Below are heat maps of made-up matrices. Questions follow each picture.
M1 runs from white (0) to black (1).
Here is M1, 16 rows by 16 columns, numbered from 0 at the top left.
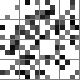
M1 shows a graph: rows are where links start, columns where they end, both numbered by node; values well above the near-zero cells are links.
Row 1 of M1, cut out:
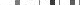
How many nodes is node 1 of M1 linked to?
3
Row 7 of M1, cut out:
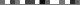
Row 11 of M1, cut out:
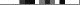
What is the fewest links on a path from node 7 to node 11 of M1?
2
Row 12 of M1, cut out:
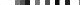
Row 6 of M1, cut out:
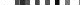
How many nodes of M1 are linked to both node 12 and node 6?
7
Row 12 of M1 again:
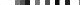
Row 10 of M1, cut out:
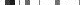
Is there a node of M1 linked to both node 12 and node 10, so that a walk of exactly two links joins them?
yes
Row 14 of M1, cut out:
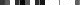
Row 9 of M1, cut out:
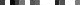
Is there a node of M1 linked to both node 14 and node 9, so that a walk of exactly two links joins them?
yes
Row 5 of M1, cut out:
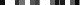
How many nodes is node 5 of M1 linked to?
10
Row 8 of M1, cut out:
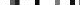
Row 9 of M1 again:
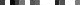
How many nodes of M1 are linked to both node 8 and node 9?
4
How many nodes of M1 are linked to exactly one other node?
0
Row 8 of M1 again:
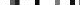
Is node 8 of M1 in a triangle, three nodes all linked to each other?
yes
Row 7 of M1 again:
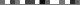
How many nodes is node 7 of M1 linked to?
10
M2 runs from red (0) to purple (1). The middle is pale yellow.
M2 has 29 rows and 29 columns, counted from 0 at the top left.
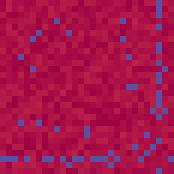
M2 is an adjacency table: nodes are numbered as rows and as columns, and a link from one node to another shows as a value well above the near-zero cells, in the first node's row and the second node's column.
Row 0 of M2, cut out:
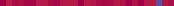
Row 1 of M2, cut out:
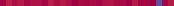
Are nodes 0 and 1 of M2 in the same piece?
yes
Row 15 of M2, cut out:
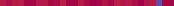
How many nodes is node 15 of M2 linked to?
1
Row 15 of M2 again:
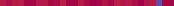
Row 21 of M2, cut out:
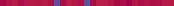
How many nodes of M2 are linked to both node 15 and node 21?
0
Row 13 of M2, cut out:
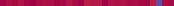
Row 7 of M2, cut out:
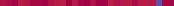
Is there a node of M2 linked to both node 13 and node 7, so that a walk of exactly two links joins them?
yes
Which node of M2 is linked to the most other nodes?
node 26
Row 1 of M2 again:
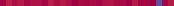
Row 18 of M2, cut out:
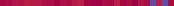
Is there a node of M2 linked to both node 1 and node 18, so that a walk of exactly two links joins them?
no
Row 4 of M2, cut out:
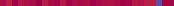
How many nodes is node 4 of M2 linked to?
1
